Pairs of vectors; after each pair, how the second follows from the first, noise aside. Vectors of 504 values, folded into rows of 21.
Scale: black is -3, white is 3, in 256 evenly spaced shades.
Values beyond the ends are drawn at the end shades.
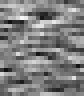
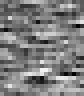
reversed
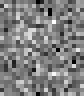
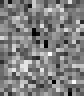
wrapped around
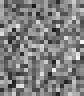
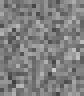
shrunk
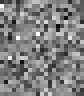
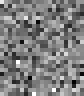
wrapped around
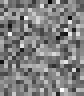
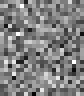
reversed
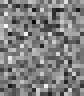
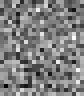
reversed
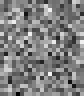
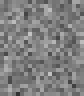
shrunk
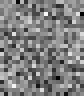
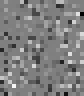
partly zeroed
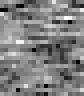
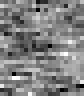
reversed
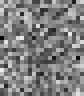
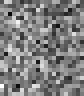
wrapped around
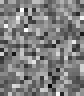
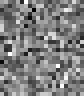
reversed
